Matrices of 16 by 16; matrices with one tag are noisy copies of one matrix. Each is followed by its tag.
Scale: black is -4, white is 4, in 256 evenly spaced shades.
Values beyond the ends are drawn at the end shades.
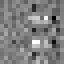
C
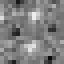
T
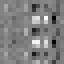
C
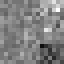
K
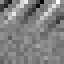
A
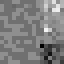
K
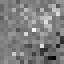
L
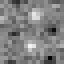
T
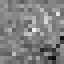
L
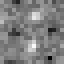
T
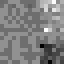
K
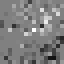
L
